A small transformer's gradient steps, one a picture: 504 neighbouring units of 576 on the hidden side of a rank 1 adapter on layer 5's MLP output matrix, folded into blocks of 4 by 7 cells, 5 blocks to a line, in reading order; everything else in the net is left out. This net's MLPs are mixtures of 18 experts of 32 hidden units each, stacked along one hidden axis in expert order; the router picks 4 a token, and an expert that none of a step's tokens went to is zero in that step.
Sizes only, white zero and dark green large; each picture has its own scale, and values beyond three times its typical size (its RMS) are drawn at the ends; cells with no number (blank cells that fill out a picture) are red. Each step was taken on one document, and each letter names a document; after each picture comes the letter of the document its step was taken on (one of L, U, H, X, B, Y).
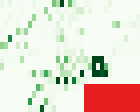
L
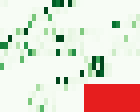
L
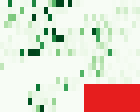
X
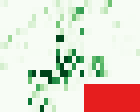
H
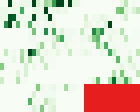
X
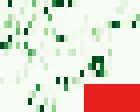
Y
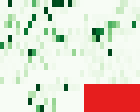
X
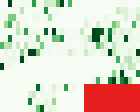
X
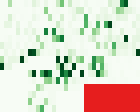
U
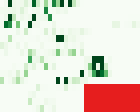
Y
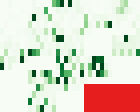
H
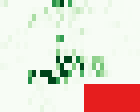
H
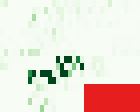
H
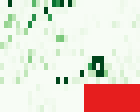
Y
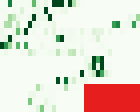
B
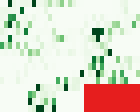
Y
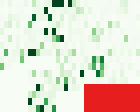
B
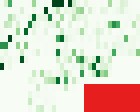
U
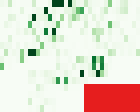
H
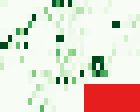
L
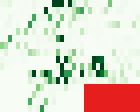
U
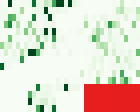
X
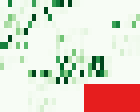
B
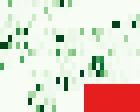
Y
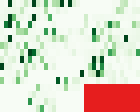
Y
